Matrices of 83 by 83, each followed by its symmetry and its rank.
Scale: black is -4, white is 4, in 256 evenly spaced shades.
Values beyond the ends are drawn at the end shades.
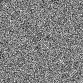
symmetric, full rank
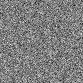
neither, full rank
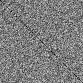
symmetric, full rank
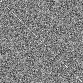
symmetric, full rank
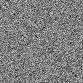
symmetric, full rank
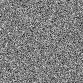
neither, full rank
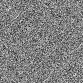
symmetric, full rank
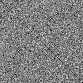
symmetric, full rank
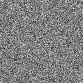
neither, full rank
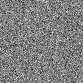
neither, full rank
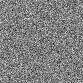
neither, full rank
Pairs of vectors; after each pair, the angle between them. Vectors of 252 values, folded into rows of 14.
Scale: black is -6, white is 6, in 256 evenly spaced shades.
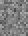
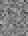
nearly opposite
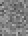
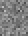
partly aligned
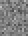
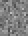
orthogonal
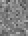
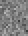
partly opposed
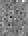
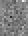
nearly parallel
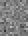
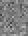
partly opposed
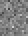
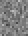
partly opposed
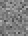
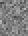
partly aligned
